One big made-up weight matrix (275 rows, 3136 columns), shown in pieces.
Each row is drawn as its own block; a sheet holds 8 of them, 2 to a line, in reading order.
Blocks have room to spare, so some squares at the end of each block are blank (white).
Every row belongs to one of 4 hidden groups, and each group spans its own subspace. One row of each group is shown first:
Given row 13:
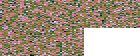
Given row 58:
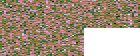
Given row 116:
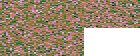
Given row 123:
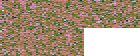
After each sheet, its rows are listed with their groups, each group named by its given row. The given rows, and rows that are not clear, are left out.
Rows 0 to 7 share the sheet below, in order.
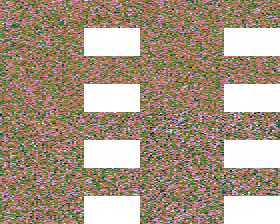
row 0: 13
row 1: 13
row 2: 116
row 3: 123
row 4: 123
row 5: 123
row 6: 58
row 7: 58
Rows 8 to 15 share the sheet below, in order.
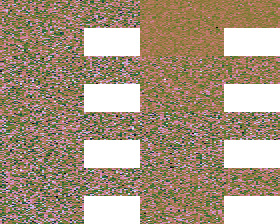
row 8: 123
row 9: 123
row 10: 13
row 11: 58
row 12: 116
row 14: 116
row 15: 58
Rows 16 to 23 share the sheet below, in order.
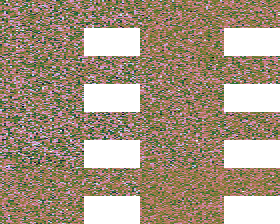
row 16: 58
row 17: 123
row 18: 123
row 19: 13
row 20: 58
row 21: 116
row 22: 13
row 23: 13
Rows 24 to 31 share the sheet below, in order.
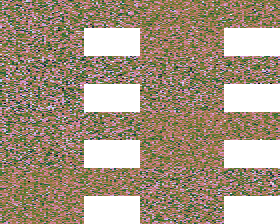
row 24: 58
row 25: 116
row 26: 116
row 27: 13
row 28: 116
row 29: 13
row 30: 123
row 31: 116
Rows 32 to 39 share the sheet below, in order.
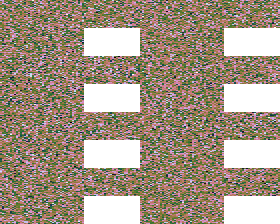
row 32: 123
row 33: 13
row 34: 123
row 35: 116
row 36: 58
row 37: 123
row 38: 123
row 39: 13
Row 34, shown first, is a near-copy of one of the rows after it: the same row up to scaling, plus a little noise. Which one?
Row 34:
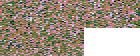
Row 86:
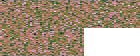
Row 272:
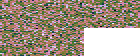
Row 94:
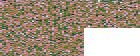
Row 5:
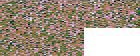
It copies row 5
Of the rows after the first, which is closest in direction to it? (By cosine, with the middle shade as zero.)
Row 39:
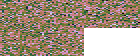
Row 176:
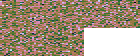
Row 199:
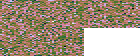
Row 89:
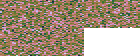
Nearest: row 89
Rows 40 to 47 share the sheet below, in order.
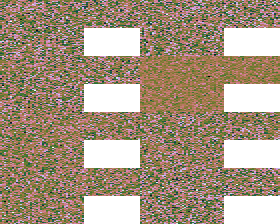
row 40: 58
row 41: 58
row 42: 123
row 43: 123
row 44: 123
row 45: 58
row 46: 116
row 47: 116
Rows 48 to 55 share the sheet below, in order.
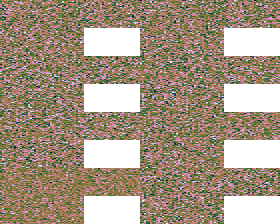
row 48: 116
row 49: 116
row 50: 13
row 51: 123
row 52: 123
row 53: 58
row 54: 123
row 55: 58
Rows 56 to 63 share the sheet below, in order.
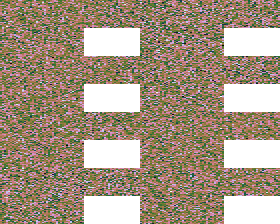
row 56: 58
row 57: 58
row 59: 13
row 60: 58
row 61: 58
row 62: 116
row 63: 58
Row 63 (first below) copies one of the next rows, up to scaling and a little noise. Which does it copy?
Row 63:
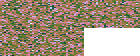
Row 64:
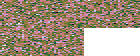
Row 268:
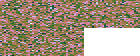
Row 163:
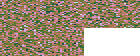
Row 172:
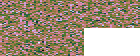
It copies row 268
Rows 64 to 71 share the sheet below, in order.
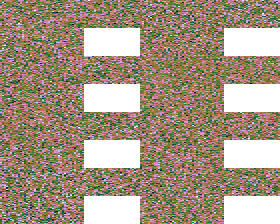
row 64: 58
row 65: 13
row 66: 13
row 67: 123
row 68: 123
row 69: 58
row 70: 116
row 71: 116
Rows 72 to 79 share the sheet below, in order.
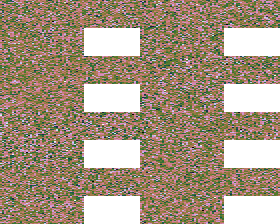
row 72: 13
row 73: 58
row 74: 13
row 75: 58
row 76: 123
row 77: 123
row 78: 123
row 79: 58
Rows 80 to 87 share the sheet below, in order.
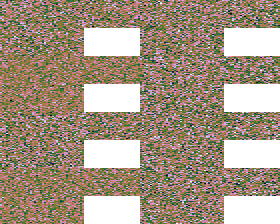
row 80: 58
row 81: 58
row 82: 123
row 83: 58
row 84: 116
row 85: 13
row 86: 123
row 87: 13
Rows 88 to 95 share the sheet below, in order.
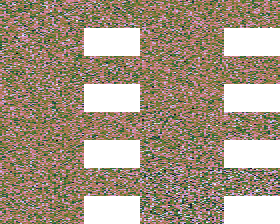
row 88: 58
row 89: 13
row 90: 116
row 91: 123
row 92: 116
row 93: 13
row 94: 123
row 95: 123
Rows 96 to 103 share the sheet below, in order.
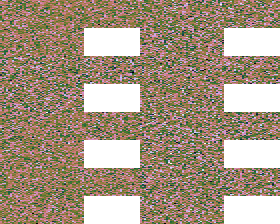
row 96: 123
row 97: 123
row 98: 116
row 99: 13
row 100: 13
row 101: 13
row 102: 116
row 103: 116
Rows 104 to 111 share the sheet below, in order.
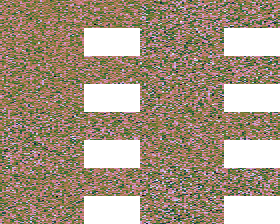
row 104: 58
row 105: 116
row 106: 13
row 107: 58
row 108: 58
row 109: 13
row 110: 116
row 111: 58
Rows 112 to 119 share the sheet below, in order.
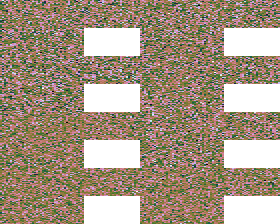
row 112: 123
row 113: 58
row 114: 123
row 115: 116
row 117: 116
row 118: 123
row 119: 116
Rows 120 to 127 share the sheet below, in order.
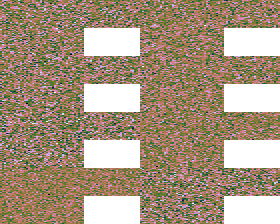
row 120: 116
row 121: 13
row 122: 123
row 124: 116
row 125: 123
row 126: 116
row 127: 123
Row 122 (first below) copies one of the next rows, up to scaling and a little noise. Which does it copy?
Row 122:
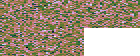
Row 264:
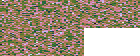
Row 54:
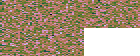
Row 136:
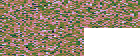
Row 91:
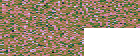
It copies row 136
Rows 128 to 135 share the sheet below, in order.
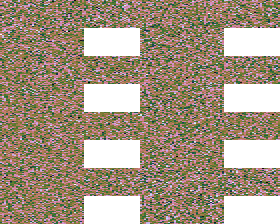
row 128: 13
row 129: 13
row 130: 123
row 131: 116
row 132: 13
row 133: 123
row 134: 116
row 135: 58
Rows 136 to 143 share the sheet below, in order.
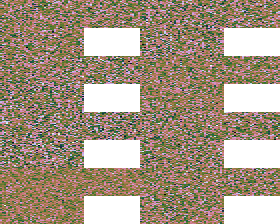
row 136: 123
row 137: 116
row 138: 123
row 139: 13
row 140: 123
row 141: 13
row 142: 116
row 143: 123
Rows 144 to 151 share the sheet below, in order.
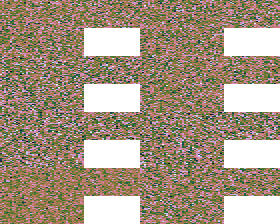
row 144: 123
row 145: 58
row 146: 116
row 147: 13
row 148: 58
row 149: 123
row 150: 58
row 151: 123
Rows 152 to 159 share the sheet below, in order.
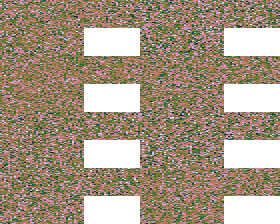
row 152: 116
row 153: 116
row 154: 13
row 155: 13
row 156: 123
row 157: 123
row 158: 58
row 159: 58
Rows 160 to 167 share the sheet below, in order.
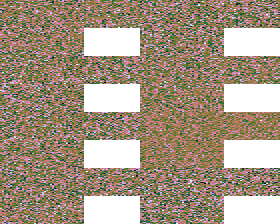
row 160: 13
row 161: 58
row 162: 13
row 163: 58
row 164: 13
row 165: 116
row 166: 13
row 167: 13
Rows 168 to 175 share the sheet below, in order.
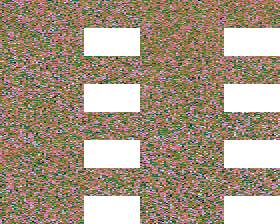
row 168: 13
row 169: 116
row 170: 13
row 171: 123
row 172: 58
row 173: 13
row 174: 116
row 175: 116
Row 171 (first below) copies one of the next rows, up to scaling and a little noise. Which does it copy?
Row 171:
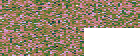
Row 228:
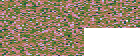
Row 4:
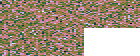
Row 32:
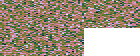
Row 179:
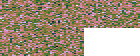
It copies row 179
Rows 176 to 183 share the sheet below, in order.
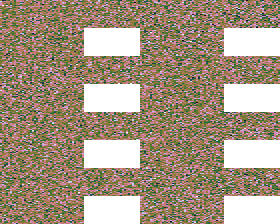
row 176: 123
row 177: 13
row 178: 13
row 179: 123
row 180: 123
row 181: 58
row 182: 116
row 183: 116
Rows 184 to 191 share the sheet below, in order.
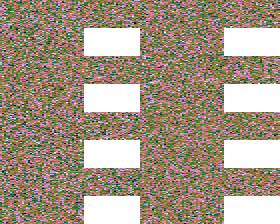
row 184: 116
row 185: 116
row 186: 123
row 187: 13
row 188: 13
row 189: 116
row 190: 58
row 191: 123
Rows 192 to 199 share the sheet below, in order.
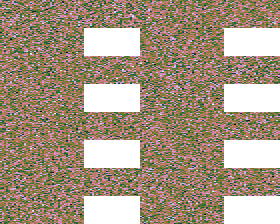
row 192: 116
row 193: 116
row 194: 13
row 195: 58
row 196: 116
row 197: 116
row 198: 58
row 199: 13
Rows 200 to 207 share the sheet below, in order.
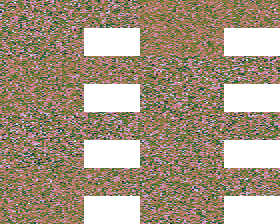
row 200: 13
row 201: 58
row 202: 116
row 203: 123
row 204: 58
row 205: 123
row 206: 13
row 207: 13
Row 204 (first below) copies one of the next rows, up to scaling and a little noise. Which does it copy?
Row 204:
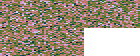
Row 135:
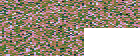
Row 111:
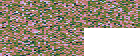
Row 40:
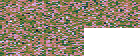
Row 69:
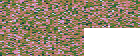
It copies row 111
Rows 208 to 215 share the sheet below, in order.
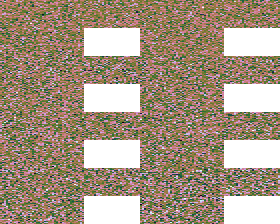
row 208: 123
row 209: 13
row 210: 13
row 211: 116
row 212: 116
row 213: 58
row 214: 116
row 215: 123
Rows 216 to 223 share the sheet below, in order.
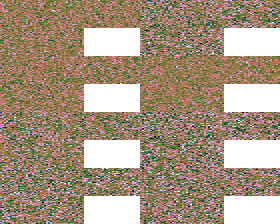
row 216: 123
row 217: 13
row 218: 13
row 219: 116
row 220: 116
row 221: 13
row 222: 13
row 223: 123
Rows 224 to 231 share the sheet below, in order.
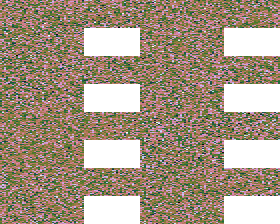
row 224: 13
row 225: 13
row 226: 58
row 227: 58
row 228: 123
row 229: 58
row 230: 116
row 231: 13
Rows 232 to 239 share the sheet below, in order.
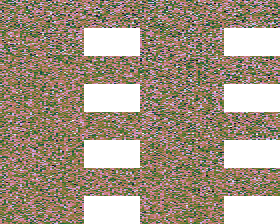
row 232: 13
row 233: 13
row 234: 123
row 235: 58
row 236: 116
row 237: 13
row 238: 116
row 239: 123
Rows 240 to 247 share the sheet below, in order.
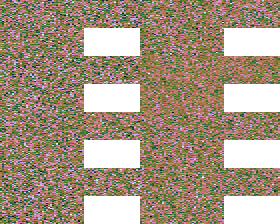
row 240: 13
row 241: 116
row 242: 58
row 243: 58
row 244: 116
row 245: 123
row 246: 123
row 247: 116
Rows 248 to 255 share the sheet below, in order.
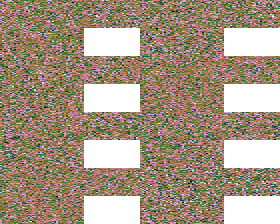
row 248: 13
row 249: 116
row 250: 123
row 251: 116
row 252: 13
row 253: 13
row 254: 116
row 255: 13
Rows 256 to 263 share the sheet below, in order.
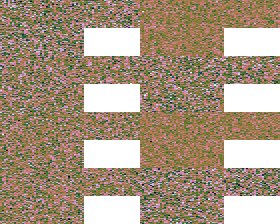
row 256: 58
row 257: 58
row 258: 13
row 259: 58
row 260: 116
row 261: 58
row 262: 123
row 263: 13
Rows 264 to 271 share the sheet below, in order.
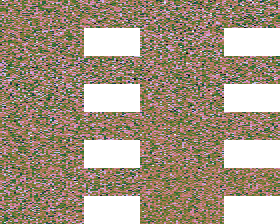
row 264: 123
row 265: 123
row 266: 116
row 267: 116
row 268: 58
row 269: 123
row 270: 13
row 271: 116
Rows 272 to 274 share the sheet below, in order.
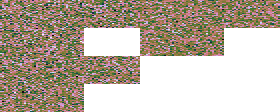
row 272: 123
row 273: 58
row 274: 58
